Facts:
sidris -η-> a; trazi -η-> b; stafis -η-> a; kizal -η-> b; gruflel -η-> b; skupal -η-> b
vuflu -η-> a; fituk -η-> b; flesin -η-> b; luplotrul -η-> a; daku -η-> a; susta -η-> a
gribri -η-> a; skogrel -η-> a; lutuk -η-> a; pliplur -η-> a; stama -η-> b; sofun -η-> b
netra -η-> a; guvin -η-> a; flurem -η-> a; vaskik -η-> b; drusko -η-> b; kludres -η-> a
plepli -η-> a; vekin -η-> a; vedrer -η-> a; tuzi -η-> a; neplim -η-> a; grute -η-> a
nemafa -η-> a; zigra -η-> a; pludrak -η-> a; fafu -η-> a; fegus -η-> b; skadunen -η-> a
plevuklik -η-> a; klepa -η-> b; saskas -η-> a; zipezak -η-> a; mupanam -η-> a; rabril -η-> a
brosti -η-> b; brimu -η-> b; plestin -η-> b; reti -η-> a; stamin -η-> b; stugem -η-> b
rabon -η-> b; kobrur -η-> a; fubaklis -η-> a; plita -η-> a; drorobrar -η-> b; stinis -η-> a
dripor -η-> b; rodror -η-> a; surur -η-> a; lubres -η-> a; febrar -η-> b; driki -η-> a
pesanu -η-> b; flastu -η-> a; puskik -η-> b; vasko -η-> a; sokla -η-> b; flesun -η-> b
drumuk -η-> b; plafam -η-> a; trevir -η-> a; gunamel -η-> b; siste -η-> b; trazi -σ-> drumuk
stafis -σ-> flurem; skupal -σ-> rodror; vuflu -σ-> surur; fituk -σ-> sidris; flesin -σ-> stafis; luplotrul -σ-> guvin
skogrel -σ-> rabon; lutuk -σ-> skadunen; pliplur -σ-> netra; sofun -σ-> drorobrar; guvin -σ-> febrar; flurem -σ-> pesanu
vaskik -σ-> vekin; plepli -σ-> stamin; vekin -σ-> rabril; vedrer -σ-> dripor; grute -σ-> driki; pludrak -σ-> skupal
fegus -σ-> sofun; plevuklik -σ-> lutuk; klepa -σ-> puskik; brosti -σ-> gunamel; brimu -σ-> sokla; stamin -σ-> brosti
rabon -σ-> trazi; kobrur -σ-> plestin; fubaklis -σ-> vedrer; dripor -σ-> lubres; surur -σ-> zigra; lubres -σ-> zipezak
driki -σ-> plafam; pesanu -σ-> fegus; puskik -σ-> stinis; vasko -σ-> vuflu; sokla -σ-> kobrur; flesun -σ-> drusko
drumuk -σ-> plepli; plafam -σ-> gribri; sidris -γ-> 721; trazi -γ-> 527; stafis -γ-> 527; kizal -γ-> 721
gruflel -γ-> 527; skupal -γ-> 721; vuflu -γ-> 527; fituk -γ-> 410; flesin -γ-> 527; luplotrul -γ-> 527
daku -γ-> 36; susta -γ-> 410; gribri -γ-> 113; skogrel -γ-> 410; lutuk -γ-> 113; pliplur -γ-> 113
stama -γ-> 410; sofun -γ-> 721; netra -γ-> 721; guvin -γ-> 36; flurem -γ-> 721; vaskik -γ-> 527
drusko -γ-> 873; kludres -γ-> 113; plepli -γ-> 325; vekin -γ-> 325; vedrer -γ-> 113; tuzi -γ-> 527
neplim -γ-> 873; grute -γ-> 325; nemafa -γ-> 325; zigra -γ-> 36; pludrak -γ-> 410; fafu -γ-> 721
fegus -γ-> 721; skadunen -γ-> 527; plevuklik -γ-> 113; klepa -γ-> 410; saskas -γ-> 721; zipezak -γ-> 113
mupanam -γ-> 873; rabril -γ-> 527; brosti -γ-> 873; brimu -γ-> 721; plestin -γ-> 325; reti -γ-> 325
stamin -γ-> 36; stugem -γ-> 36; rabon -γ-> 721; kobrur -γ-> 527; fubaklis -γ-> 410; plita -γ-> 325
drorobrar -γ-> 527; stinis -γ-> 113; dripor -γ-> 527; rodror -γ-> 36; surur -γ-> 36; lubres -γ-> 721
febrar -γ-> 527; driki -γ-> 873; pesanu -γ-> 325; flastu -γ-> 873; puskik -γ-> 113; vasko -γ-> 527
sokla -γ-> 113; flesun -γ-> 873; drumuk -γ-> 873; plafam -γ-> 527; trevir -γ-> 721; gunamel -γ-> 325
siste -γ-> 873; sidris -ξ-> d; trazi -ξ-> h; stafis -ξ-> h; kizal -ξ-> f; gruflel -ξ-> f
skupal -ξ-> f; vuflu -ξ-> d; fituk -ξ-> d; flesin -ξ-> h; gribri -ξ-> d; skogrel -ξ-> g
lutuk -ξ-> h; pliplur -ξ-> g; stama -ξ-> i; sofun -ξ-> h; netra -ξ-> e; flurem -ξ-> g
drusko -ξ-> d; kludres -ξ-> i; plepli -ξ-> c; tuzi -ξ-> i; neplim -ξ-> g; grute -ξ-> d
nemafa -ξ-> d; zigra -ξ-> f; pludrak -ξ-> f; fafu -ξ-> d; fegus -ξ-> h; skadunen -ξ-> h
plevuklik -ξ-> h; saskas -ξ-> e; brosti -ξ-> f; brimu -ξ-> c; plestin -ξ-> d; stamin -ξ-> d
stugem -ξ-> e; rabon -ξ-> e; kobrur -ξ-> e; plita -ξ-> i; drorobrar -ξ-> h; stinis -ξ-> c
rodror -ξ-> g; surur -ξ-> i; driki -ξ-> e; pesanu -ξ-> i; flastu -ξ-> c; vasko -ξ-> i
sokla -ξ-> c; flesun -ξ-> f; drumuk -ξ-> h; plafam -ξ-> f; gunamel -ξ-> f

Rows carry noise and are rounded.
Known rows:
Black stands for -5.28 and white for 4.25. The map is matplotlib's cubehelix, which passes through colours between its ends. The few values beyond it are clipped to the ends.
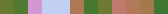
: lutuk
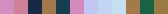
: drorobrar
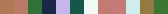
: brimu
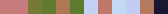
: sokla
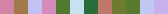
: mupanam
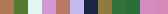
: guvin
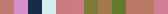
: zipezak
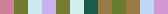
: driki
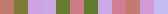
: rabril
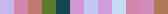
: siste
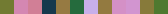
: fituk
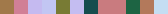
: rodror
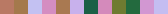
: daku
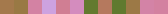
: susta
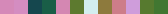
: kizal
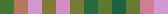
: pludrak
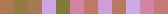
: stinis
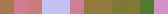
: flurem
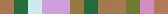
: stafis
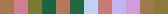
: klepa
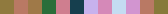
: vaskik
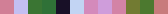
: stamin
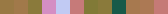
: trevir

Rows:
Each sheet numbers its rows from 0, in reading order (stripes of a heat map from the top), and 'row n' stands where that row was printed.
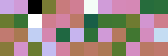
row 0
sofun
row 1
vuflu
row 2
surur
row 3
gribri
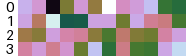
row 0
fegus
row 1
drusko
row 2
tuzi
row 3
zigra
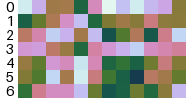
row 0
drumuk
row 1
plevuklik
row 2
neplim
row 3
stugem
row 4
vekin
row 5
sidris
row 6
skogrel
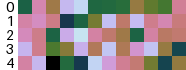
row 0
pliplur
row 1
flesun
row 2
lubres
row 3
rabon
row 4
gunamel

